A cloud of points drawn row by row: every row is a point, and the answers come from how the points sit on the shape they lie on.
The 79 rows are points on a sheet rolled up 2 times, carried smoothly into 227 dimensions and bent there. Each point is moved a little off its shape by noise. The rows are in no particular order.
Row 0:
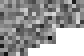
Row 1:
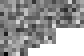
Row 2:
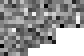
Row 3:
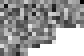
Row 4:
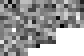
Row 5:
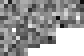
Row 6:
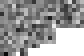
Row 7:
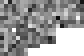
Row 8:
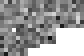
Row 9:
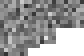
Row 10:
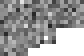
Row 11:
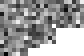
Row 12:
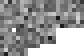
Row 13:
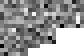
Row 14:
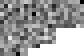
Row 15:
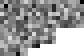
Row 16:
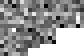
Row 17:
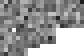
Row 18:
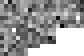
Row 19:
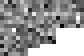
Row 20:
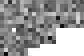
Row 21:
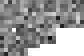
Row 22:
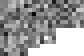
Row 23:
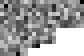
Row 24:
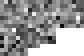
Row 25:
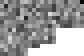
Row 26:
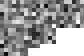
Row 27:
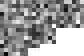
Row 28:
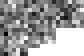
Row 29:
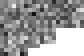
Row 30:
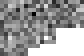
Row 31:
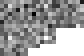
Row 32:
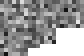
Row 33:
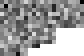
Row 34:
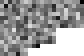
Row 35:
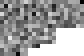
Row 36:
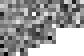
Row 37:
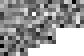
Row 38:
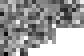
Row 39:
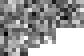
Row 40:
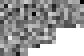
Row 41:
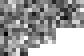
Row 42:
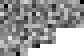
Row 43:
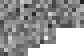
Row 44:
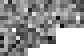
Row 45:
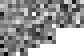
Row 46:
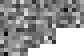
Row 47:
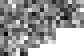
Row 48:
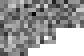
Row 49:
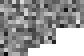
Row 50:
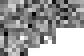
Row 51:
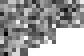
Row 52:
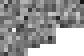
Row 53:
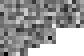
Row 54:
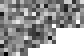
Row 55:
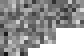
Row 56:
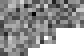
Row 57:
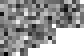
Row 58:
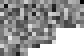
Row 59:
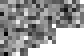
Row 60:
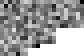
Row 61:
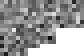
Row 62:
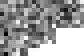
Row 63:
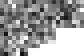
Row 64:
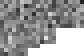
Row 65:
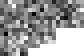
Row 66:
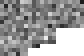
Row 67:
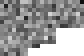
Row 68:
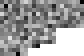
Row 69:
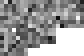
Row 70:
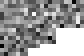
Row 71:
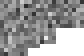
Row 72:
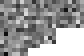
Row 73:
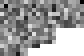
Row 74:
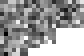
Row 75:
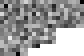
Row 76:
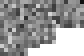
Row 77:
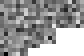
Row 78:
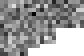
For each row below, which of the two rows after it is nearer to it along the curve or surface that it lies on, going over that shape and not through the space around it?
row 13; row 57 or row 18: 18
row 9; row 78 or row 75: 78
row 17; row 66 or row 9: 66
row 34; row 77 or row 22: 22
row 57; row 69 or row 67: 69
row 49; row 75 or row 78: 78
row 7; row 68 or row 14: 68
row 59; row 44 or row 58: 44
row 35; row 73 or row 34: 73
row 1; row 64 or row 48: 48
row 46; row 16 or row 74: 16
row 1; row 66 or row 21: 21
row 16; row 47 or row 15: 15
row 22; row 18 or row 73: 73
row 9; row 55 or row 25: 25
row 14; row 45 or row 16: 16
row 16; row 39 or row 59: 59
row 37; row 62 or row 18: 18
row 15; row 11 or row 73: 73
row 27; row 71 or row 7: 7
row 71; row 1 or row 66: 66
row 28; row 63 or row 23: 63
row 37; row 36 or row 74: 36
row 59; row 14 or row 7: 7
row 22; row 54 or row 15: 15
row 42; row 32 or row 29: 29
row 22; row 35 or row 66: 35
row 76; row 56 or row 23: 56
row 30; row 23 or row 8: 23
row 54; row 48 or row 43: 48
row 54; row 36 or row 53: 36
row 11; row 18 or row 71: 18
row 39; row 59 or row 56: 59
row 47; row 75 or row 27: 27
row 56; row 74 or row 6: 6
